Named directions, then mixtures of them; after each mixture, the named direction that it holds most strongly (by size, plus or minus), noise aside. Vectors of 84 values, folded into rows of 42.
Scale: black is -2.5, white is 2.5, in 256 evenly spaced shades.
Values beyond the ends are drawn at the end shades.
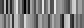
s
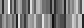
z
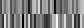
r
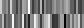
r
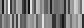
z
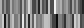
r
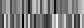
r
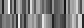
z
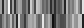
z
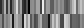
s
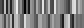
s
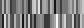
r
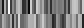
z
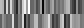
s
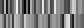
s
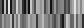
s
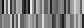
z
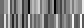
r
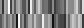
z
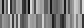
z
